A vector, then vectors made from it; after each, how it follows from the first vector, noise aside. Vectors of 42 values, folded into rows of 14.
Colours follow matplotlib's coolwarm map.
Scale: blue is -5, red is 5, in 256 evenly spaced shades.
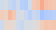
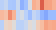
scaled up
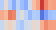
scaled up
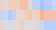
negated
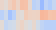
negated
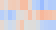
negated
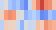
scaled up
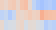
negated
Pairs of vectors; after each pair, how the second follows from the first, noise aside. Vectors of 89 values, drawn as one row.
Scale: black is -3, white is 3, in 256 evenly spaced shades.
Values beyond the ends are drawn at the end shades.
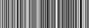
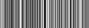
wrapped around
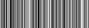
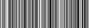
reversed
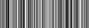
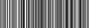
sign-scrambled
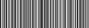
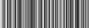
sign-scrambled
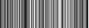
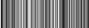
reversed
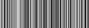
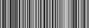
wrapped around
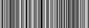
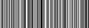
sign-scrambled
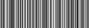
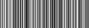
sign-scrambled
